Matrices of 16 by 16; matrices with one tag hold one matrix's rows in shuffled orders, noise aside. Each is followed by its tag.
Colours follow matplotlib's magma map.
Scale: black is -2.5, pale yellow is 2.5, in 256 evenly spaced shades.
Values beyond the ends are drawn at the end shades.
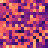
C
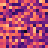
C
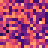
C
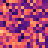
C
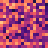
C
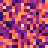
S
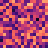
S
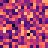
S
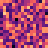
S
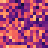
C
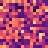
C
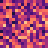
S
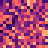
S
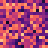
C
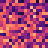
C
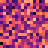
S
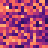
C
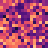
C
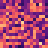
C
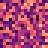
S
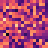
C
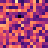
C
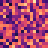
S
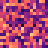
C
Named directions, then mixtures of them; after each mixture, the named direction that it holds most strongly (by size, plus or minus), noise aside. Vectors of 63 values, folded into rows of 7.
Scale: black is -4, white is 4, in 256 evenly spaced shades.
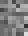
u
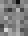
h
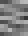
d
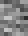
d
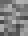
d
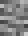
d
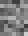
u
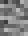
d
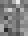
h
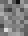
h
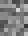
u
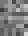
u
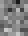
h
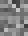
u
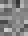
h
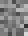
u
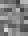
h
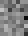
u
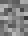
h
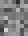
h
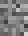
u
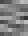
d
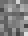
u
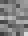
d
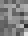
u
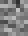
h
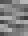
d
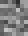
h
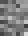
u
